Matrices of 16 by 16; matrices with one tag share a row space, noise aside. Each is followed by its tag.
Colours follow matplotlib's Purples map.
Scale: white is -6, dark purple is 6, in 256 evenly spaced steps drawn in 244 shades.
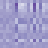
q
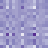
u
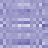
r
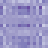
r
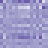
r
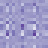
u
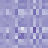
q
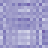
r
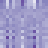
u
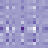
u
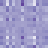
u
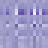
q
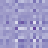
q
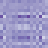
r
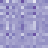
u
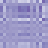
r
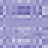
r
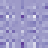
u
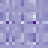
u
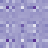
u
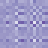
q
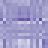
r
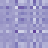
q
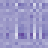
q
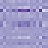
r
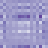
r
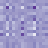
u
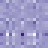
u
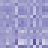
q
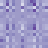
u
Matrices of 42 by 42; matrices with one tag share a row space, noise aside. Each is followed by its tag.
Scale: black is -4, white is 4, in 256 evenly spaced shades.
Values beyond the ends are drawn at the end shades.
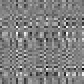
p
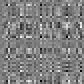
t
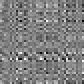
p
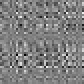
p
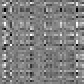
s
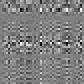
t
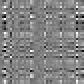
s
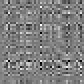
t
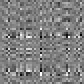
t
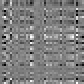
s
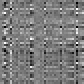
s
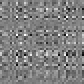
p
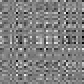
p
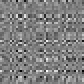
p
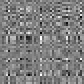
t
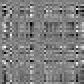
s
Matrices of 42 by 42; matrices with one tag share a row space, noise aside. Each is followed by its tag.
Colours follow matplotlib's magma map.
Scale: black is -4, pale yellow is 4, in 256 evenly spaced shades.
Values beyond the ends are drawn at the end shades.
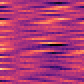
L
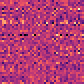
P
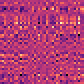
P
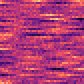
L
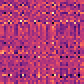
P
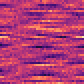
L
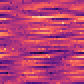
L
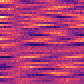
L
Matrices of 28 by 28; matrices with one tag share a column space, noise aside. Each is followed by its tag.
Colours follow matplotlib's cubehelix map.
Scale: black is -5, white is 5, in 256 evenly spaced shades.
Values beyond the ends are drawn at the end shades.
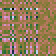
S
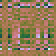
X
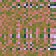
X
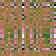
X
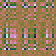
X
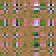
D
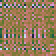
X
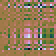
X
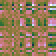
D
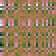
D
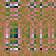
X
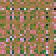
S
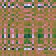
X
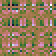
D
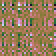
D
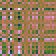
S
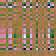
X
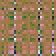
S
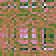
X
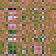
S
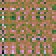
S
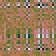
X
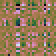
D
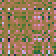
S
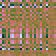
X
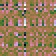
D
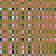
S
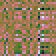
S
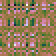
D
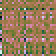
S
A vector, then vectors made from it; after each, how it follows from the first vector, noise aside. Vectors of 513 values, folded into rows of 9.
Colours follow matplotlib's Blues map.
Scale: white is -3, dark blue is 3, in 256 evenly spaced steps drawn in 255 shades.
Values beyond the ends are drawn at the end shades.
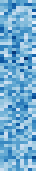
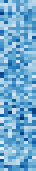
reversed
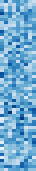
reversed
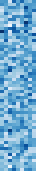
wrapped around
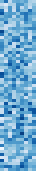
reversed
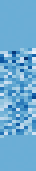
partly zeroed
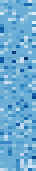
partly zeroed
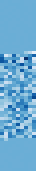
partly zeroed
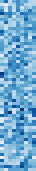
reversed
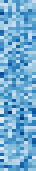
reversed
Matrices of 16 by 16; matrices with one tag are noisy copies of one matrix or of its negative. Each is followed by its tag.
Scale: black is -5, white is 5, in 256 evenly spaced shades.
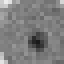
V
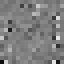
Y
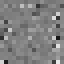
Y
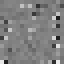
Y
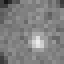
V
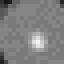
V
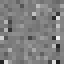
Y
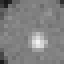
V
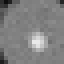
V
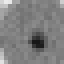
V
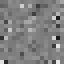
Y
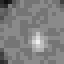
V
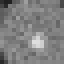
V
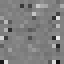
Y
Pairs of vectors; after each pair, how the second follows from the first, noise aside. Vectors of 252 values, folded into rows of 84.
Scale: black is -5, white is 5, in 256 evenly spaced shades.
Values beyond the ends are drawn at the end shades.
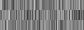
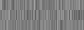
shrunk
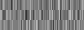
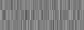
shrunk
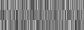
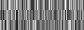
scaled up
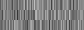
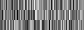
scaled up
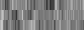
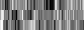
scaled up
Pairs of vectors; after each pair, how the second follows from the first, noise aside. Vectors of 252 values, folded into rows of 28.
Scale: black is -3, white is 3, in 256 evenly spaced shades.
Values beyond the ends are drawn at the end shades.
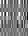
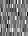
shuffled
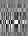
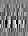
sign-scrambled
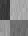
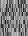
shuffled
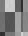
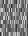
shuffled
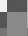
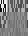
sign-scrambled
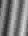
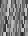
sign-scrambled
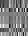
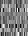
sign-scrambled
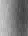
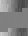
partly zeroed
